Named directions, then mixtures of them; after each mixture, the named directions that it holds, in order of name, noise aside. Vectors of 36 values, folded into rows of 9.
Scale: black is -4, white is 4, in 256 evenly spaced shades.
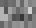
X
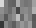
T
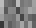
T, X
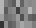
T, X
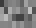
T, X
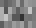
X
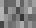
T, X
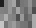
T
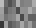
T, X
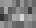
X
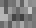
X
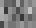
T, X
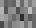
T, X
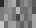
T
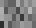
T, X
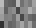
T, X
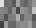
T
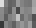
T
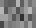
T, X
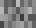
T, X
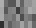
T, X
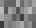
T, X
